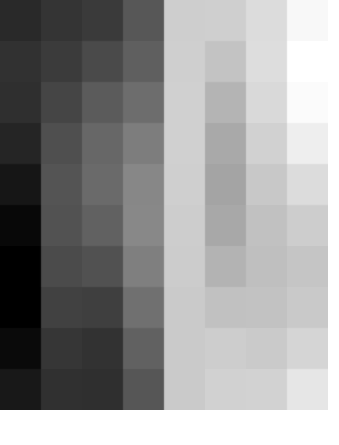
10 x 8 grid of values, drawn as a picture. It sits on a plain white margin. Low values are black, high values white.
Lone odd cells: none. Slope: up to the right. Ninth with the highest average: top right. Ninth with the lowest average: bottom left. Grain: streaks running down.
